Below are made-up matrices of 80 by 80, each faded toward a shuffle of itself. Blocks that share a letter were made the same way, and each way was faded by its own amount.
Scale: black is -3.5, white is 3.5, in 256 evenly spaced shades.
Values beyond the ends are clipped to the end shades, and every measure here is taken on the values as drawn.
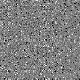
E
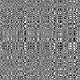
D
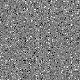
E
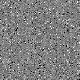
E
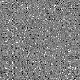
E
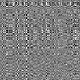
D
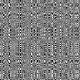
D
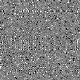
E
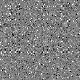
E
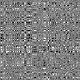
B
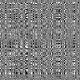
D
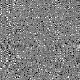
E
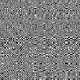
B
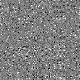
E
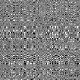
B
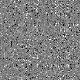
E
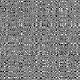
B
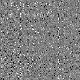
E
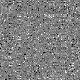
E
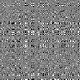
B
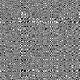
B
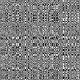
D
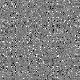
E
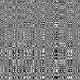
D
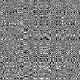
B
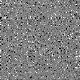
E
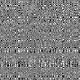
B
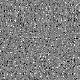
E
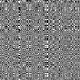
D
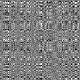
D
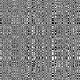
D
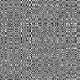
D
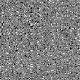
E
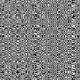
D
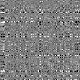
B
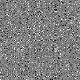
E
